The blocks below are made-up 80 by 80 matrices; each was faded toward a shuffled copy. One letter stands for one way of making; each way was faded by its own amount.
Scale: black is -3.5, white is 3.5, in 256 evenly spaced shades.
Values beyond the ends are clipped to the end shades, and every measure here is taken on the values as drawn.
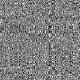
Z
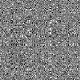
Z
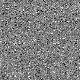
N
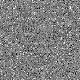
N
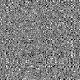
Z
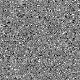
N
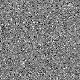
N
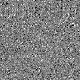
N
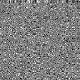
Z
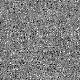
N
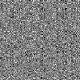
Z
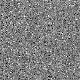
N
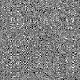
Z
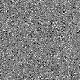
N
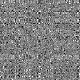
Z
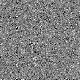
N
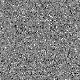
N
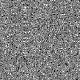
N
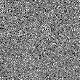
N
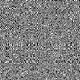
Z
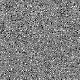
N
